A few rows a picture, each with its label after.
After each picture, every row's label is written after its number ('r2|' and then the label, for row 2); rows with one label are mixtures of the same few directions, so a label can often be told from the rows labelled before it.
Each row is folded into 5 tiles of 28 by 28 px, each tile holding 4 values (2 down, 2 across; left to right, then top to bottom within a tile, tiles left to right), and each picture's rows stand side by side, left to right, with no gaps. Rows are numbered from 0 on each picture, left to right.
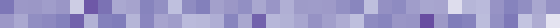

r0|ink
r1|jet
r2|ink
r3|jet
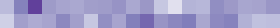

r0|jet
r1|jet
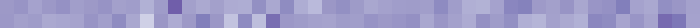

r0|jet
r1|jet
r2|jet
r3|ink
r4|ink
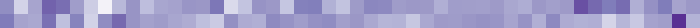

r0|ink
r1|ink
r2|jet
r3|jet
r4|jet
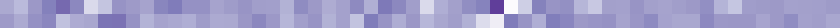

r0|ink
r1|jet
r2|ink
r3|ink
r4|jet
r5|jet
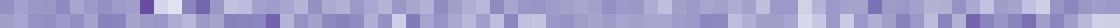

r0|ink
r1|jet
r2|jet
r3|ink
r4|ink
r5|ink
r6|jet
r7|jet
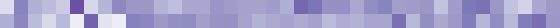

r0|ink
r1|jet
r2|jet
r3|ink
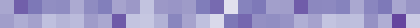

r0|jet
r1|ink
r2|jet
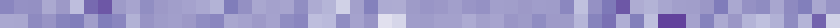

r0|ink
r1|ink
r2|ink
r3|jet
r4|ink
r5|jet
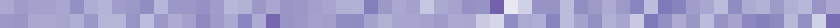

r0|ink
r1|jet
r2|ink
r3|ink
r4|ink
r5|jet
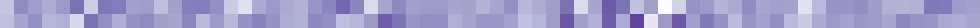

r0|ink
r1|ink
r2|ink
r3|ink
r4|ink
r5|ink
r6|ink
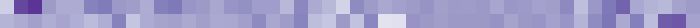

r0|jet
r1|jet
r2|ink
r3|ink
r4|ink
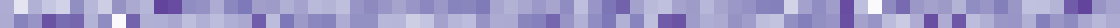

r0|jet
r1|jet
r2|jet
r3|jet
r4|ink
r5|ink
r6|jet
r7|ink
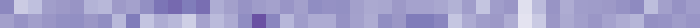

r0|jet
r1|jet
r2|jet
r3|ink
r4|ink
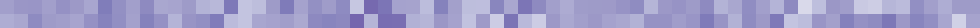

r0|ink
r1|ink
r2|ink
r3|ink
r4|ink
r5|ink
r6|jet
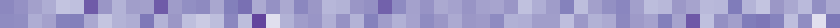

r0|ink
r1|jet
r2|ink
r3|ink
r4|jet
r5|jet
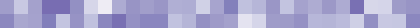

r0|ink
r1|ink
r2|ink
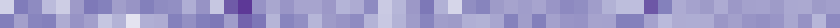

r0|jet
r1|ink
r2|ink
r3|jet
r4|ink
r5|jet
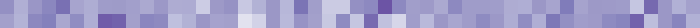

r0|ink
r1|ink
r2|ink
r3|jet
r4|ink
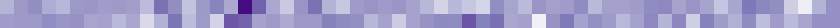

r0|jet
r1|ink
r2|jet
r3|jet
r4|jet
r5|ink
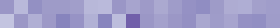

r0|jet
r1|ink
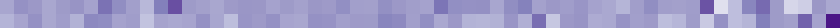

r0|ink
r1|jet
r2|ink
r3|jet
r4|ink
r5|jet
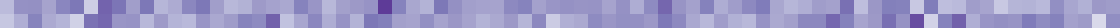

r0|ink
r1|jet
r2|ink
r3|jet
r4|ink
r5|jet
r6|ink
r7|jet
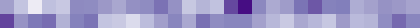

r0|jet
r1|ink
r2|jet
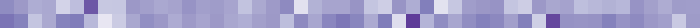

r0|ink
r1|ink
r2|jet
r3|jet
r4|jet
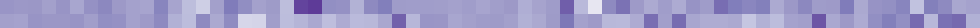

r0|ink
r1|ink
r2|jet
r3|ink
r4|jet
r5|jet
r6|ink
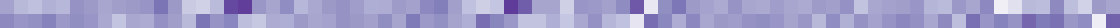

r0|jet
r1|ink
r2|jet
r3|ink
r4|ink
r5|jet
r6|jet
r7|jet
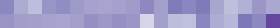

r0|jet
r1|jet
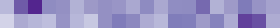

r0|jet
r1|ink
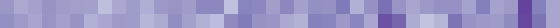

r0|ink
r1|ink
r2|ink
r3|ink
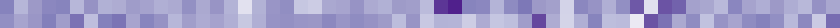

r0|ink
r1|ink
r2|jet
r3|jet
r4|ink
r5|jet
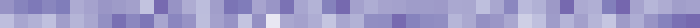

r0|jet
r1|jet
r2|jet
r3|ink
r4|jet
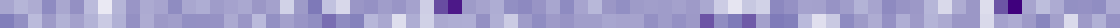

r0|ink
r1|jet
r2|jet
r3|jet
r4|jet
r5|jet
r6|ink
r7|jet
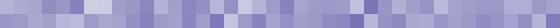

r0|ink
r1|ink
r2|ink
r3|jet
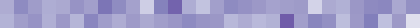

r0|ink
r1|jet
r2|jet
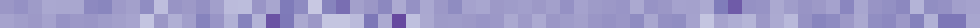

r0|ink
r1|jet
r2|jet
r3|jet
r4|ink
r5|jet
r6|ink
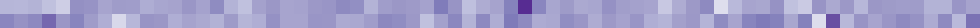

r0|jet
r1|ink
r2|ink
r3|ink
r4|ink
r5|jet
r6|jet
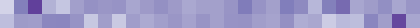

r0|jet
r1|ink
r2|jet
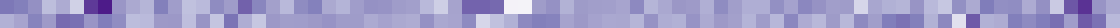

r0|ink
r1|ink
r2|jet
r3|ink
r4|ink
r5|ink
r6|jet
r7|ink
